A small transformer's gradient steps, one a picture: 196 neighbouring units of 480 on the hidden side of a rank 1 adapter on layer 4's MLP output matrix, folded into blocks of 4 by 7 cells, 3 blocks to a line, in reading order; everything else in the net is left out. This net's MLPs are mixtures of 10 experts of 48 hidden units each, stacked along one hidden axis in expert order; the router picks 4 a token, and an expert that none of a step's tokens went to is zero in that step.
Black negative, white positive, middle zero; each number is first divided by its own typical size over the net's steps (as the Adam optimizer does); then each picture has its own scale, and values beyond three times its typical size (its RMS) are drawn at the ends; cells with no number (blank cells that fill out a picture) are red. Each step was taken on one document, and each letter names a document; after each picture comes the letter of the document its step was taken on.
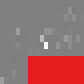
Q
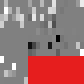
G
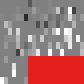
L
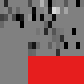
G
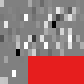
L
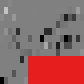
Q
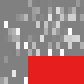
L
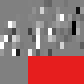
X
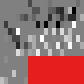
L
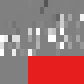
X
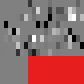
L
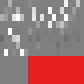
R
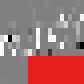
X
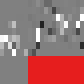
X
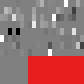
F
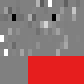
F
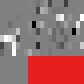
X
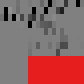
F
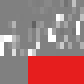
X
